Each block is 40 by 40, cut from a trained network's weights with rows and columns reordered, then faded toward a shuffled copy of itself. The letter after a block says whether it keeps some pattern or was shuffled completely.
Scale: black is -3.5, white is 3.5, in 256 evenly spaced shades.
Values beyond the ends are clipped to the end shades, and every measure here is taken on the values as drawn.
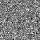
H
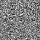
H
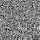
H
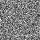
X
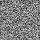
H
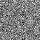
H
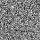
X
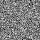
X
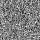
X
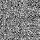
H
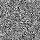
X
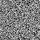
X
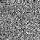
H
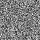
X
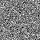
X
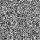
H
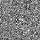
H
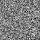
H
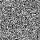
X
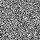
X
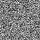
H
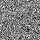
H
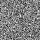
X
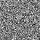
X
